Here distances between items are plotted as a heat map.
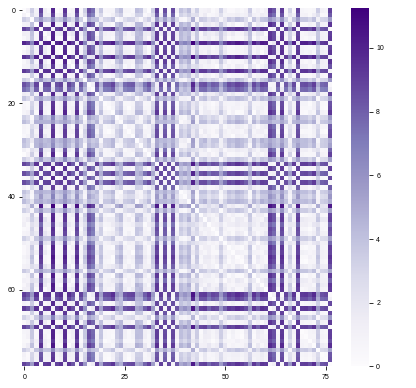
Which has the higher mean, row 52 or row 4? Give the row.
4
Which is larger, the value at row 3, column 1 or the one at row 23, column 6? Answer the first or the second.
the second
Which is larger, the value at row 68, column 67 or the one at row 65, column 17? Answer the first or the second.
the first
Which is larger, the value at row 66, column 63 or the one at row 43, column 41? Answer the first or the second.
the first
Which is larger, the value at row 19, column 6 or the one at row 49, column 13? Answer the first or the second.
the second
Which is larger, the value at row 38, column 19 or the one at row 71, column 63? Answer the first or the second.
the first
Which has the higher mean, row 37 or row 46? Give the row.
37
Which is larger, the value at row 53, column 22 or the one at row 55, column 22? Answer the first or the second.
the second
